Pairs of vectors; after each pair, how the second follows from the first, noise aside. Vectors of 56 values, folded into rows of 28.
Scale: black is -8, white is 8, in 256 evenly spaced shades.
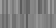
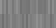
shrunk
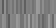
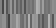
scaled up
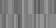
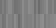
shrunk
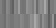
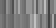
scaled up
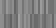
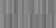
shrunk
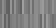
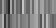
scaled up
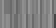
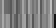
scaled up
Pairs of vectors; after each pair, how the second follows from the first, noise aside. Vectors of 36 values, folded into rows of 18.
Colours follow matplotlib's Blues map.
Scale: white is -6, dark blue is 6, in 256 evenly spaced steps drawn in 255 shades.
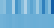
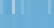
partly zeroed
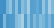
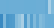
partly zeroed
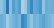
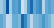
scaled up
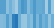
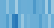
partly zeroed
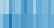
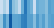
scaled up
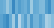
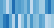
scaled up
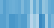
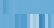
partly zeroed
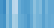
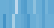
partly zeroed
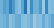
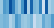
scaled up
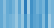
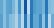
scaled up
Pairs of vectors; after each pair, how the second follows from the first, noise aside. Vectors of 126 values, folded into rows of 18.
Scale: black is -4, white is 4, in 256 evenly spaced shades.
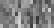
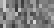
wrapped around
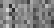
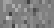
partly zeroed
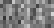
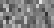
shuffled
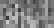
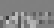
partly zeroed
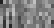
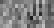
wrapped around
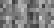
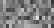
shuffled
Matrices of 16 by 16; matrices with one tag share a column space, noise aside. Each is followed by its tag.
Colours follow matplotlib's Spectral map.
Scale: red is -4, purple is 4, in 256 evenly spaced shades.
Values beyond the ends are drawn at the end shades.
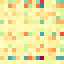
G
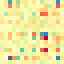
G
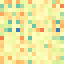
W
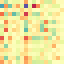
W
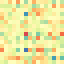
G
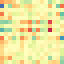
W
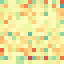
G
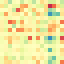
W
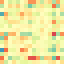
G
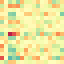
G
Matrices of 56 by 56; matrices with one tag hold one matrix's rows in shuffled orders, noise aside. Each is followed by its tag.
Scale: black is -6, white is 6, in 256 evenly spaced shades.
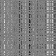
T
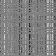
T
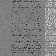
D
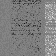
D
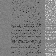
D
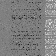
D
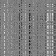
T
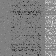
D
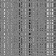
T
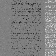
D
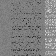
D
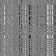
T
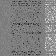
D
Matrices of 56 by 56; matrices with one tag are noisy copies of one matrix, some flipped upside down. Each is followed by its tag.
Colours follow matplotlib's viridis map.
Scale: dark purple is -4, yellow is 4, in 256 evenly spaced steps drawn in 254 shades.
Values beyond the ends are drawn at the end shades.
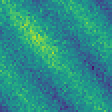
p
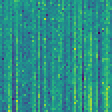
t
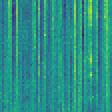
t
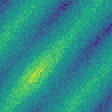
p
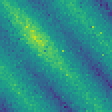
p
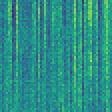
t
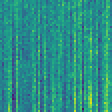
t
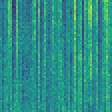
t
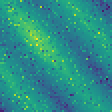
p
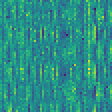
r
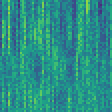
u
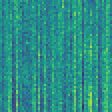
t
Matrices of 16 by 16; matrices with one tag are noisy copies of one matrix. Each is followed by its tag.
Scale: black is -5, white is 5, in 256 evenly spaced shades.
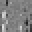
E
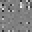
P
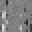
E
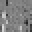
E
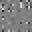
P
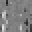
E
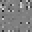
P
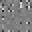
P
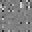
P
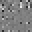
P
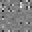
P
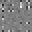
P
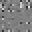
P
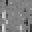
E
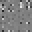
P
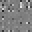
P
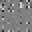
P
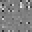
P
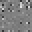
P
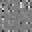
P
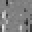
E
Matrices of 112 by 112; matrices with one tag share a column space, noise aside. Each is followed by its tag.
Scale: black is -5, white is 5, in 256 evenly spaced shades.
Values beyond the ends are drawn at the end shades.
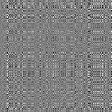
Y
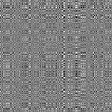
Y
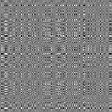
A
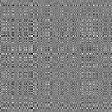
A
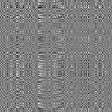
Y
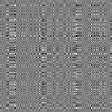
A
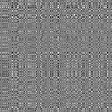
Y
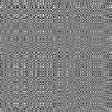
Y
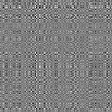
Y
